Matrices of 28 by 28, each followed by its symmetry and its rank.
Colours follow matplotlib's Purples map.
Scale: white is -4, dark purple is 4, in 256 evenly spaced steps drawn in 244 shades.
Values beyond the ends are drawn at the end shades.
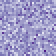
antisymmetric, full rank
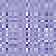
neither, rank two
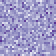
antisymmetric, full rank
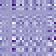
neither, rank two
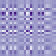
neither, rank one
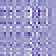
neither, rank two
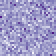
antisymmetric, full rank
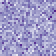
neither, full rank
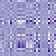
neither, rank two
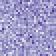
antisymmetric, full rank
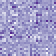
neither, rank five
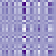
neither, rank one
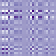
neither, rank one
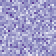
neither, full rank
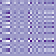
neither, rank one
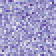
antisymmetric, full rank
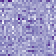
neither, rank five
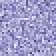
neither, full rank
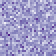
neither, full rank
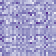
neither, rank five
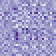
neither, rank five
